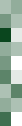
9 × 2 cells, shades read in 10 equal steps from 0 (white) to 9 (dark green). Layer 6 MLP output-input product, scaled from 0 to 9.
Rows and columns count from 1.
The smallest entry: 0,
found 2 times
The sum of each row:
7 8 10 7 5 7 9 7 7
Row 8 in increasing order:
3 4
